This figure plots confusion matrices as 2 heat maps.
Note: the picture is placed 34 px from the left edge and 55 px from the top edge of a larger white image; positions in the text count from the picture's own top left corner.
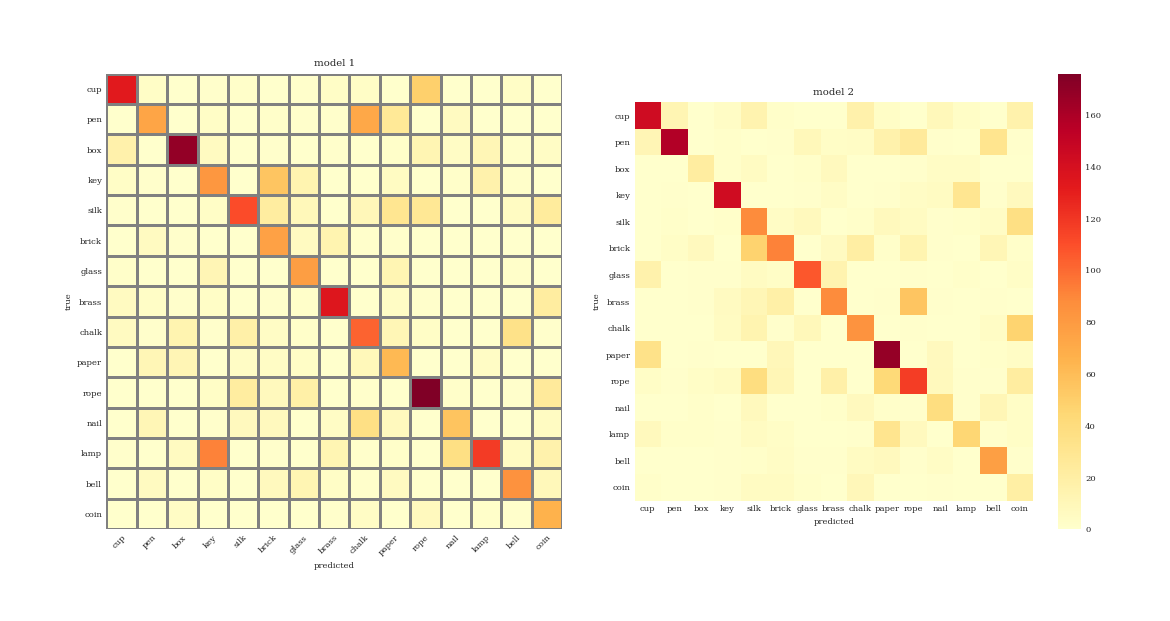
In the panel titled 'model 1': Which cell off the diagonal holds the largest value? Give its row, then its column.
lamp, key
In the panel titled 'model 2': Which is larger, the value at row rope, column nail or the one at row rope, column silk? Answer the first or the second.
the second
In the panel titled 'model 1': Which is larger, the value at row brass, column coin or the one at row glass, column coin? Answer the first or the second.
the first
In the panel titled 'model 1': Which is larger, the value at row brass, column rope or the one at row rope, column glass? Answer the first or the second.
the second
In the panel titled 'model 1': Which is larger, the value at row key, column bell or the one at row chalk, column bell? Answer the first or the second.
the second
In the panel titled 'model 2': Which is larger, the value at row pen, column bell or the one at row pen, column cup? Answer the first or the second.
the first
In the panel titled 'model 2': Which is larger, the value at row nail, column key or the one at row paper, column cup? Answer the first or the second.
the second
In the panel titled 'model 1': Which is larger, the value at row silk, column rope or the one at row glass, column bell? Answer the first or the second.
the first
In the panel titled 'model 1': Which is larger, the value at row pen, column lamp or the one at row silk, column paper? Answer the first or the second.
the second
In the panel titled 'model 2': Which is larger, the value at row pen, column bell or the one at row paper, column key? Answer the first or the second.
the first
